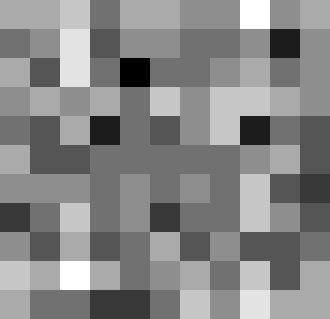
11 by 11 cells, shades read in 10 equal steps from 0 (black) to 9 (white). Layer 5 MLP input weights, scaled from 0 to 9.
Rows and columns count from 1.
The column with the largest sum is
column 3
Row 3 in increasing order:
0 3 4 4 4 4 5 5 6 6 8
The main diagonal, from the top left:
6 5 8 6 4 4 5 4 3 3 6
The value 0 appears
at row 3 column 5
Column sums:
56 48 68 41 43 50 52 54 65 46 48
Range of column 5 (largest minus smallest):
6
